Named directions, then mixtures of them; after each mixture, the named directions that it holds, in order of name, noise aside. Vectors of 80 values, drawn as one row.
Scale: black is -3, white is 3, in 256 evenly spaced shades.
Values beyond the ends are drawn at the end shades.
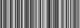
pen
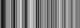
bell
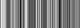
bell, pen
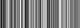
bell, pen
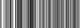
bell, pen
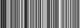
bell, pen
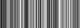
bell, pen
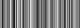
bell, pen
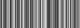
pen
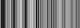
bell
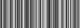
pen
